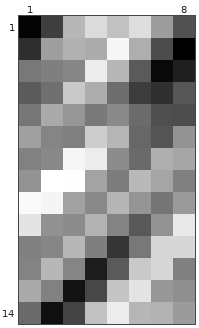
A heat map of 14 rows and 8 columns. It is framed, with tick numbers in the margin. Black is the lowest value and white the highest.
Mirror symmetry: none. Ninth with the lowest average: top right. Ninth with the highest average: middle left. Grain: diagonal, up to the right. Odd rows or columns: none.
